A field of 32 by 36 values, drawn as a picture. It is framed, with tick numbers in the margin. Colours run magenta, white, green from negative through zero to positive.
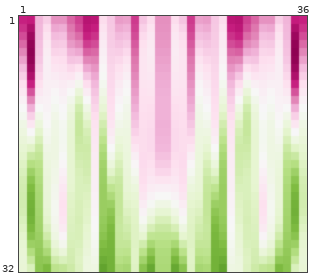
Average level on the scale: 50%. Slope: up to the bottom. Mirror symmetry: left to right. Grain: streaks running down.
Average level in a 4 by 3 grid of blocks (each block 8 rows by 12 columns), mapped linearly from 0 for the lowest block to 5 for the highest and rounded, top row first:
0 1 0 | 3 2 3 | 4 3 4 | 5 5 5
